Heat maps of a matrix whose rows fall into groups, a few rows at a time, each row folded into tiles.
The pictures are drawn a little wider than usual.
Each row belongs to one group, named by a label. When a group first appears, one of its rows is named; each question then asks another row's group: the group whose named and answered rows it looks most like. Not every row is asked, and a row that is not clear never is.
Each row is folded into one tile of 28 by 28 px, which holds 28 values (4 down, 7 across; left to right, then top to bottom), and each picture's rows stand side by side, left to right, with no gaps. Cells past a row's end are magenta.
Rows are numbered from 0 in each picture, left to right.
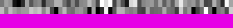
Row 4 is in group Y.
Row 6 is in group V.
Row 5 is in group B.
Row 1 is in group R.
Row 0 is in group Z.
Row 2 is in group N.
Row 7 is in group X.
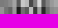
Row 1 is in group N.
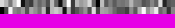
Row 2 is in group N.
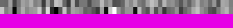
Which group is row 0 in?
N
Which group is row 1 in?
R
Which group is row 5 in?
V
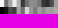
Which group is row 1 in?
Z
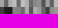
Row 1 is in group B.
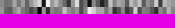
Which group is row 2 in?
Y
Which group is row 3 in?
R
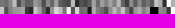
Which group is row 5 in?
X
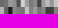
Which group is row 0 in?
X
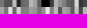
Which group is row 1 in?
Z
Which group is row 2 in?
Y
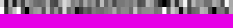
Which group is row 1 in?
Y
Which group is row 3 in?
B
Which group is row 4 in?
Y
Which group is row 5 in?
Z
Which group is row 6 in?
N
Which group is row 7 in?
X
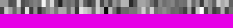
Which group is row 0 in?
Y
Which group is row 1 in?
B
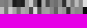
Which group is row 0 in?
Z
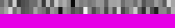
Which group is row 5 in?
X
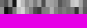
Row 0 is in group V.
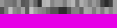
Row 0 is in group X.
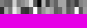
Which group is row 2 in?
Z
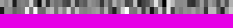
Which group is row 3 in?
R
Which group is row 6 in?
Z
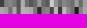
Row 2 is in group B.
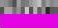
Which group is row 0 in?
Y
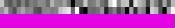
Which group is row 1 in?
X
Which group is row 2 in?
R
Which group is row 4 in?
V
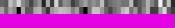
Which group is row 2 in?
R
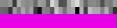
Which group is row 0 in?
V
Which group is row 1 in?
X
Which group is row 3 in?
R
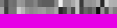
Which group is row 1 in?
Z
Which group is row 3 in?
V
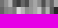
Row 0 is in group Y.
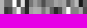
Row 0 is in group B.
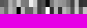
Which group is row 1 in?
Z
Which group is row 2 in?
Y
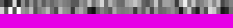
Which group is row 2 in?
N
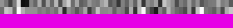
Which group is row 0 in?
Y
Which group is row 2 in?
N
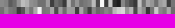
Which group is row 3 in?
B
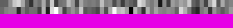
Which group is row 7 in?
N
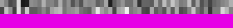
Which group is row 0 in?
Y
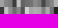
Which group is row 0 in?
Y
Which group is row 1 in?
R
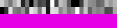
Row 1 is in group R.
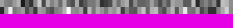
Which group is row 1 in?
N
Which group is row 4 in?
N
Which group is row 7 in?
V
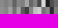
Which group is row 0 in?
R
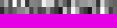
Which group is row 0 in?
B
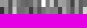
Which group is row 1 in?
B
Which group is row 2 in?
Y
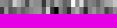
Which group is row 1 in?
R
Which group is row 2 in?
B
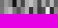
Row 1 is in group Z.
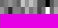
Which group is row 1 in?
Z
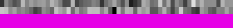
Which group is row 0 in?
R
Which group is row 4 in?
Z
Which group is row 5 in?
B
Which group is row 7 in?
V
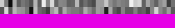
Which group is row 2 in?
Y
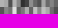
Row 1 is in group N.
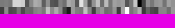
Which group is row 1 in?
Y
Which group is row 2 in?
X
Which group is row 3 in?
N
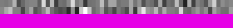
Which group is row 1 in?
B
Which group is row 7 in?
N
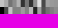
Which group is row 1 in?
N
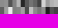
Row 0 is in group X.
